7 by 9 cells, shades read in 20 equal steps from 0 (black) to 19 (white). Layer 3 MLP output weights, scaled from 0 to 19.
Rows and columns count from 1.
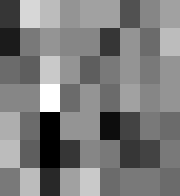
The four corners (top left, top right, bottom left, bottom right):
4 12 9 8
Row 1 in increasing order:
4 6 10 11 12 12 12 14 16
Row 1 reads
4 16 14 11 12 12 6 10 12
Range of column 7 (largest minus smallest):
8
